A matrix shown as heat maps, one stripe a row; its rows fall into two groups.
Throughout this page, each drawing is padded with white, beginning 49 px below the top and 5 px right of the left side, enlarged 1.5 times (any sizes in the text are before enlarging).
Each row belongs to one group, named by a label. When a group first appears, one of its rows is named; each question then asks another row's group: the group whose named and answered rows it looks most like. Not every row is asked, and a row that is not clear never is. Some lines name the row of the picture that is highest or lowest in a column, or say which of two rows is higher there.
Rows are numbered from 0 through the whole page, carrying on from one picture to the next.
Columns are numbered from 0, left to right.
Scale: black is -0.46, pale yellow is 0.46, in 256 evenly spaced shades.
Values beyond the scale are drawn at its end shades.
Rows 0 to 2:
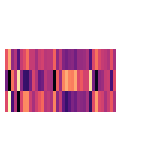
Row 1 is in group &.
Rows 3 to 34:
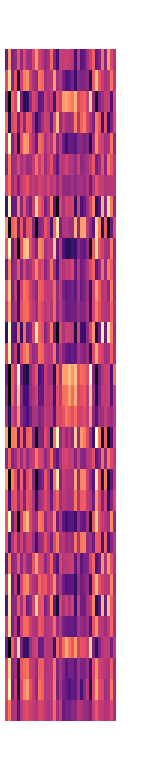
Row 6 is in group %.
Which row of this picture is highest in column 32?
16
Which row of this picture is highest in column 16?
12
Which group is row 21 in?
%
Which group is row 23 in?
%
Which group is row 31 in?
&
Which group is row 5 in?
&
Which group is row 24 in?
%
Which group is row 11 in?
%
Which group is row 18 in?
&
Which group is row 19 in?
&
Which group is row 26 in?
%
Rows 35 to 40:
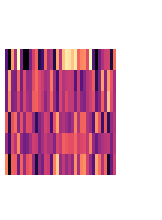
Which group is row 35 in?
&
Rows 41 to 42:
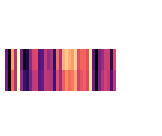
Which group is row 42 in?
&
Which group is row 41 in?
&
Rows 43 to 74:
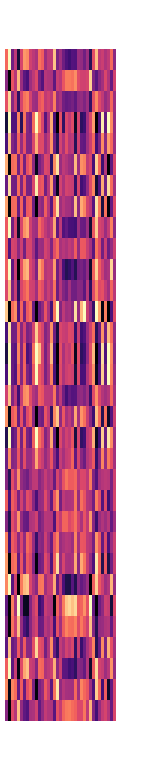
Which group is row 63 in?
&
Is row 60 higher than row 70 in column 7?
Yes
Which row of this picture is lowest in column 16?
69
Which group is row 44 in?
&
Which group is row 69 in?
&
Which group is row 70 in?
&
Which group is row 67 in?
%
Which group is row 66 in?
%
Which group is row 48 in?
%
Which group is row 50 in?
%
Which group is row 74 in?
&
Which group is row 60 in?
%
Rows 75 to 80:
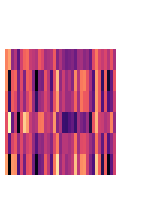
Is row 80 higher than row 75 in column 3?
Yes
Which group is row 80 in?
%
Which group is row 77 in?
%
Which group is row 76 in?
%
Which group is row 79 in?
%
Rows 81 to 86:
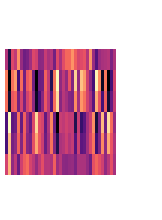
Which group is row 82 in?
%
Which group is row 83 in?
%
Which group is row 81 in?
&
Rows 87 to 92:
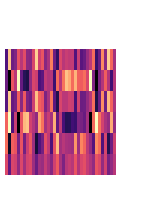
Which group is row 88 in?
&
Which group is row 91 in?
%
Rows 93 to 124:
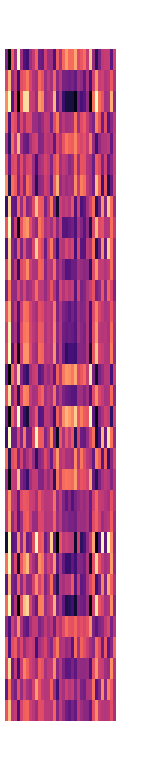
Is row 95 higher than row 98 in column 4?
No
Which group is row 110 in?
&
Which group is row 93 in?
&
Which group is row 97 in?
&
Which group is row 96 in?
%
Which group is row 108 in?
&
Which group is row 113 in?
&
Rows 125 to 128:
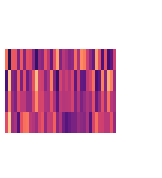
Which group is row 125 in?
%
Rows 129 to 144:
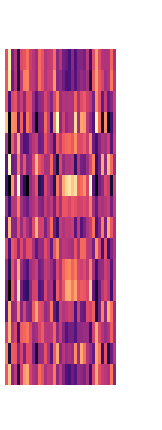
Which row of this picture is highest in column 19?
135
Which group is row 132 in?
%
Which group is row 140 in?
&
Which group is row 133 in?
&
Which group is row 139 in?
&
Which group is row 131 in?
%
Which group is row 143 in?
%
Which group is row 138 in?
%
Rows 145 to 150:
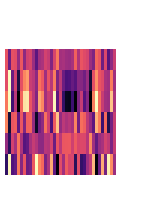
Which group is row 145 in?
%
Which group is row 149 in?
&
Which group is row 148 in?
%
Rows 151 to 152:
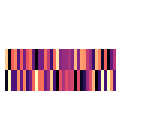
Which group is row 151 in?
%
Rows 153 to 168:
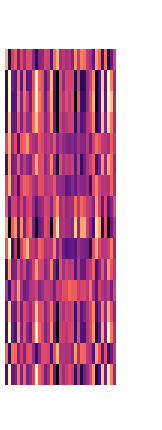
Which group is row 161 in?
%
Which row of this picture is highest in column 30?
161
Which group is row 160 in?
%
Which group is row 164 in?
&
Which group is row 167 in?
%
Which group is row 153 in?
%
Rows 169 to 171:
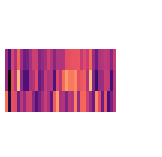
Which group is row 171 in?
%
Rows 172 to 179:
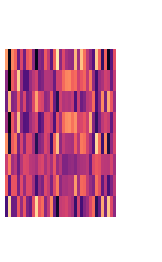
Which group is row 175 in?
&
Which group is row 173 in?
&
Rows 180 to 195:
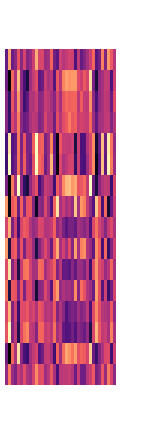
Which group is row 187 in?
%
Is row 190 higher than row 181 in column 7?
Yes
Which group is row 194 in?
&
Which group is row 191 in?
%
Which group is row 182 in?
&
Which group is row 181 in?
&
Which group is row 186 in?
&
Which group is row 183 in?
&
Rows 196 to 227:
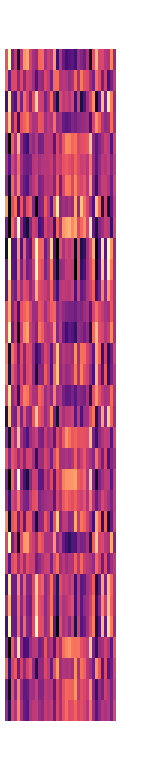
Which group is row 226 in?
&
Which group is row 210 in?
%
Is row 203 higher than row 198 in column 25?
Yes
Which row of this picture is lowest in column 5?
205
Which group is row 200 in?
&
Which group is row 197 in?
%
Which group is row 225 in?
%
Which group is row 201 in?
&
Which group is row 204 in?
&
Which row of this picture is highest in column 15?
205
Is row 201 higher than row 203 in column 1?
Yes
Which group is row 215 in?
%
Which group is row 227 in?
&
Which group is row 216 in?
&
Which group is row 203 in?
%
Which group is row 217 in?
&
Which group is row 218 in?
%
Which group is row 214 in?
&
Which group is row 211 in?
%
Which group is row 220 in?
%
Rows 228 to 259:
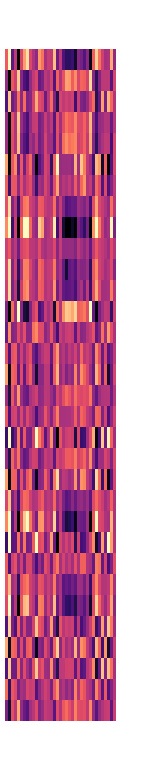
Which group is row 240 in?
&
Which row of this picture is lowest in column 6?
240
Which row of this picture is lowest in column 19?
236
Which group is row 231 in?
&
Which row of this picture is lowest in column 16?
240
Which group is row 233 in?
%
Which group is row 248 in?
%
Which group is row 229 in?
&
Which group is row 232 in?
&
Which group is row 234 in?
%
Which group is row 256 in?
%
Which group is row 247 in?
&
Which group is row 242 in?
%
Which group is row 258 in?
%
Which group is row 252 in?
%
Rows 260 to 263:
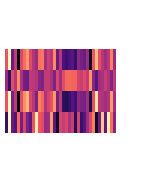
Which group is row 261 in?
&
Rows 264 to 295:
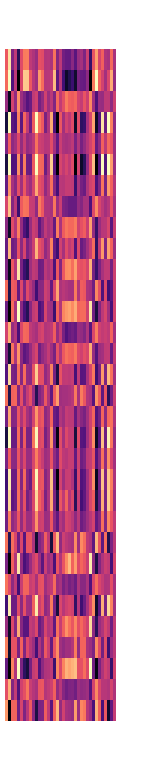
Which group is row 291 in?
&
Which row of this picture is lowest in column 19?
265
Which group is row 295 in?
%
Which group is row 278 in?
&
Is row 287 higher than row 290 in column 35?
No
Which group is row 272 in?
&
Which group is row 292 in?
%
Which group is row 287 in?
%
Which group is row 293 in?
&
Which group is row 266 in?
&
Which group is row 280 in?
%
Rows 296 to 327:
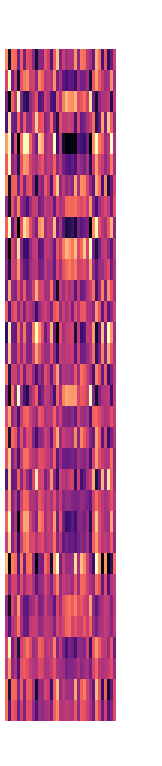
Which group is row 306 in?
&
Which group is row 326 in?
%
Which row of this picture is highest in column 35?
300
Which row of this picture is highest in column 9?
309
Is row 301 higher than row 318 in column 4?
Yes
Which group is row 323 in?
&
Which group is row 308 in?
%
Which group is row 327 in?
%
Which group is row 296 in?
%
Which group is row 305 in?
&
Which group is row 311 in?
%
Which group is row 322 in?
&
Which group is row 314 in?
%
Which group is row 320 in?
%
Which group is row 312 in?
&
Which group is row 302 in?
%
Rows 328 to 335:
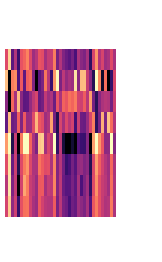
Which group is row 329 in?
%
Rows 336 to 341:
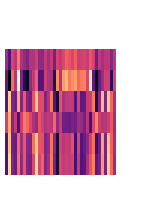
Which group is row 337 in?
&
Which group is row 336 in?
&
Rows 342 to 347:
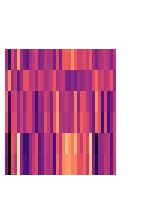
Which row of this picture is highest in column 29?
343
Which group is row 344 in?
%
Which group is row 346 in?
&
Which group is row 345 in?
%
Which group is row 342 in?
&
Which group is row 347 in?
&
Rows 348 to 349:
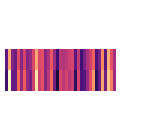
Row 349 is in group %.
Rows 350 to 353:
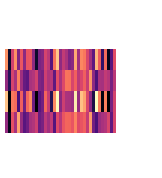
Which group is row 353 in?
&
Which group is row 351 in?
&
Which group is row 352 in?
%
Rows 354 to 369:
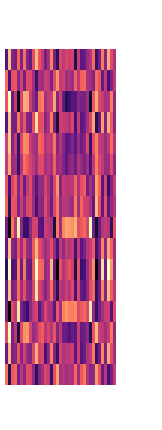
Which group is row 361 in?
%
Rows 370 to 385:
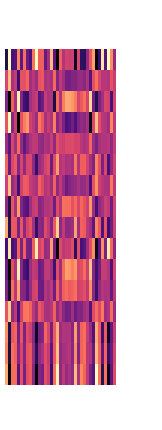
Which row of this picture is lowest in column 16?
372
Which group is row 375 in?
%
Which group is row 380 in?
&
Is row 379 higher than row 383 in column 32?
Yes
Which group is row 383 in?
%
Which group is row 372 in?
&
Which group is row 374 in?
&
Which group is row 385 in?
%
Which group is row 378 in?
%
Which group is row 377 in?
&
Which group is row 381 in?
&
